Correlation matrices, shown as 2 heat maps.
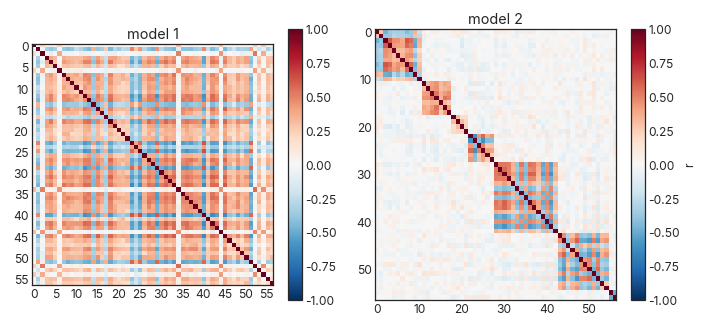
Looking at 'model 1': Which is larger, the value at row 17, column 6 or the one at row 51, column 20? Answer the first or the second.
the first
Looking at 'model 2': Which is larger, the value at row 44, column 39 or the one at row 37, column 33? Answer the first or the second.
the first
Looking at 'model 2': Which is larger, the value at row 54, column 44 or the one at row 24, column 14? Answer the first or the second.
the first
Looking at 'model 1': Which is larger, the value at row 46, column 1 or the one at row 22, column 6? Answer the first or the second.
the second
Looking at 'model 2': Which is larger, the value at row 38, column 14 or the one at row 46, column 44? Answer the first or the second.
the second
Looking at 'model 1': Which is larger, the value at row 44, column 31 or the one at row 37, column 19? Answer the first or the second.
the second
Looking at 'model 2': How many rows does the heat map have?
57
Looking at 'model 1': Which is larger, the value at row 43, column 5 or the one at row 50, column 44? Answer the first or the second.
the first
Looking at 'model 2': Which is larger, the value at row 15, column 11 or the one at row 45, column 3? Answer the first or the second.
the first
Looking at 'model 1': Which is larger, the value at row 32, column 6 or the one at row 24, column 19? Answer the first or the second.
the first
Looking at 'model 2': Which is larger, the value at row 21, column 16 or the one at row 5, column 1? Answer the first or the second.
the first
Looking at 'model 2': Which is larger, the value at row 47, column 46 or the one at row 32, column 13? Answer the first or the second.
the first
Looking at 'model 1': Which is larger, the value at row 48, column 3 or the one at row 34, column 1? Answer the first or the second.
the first
